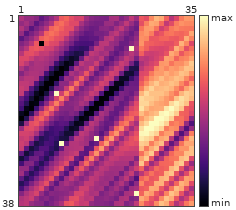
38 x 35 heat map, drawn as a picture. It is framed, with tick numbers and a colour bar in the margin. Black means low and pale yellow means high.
The right part is higher, past a seam about 70% of the way across. The values follow a bell shape. The grain runs diagonally up to the right. The ninth with the highest average is the middle right. Six lone cells stand out: five far higher and one far lower than their neighbours.
